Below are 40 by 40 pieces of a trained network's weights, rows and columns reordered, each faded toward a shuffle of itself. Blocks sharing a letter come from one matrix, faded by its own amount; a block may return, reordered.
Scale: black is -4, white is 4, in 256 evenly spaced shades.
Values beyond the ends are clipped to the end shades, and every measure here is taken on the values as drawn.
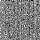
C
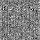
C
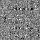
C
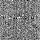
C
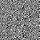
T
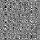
T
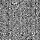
C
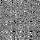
C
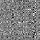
T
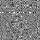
T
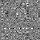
T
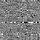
T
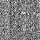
C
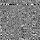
T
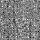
C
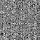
C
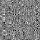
T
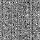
C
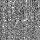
C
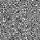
T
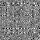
C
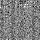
C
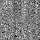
C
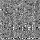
C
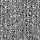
C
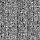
C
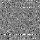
T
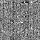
C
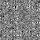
C
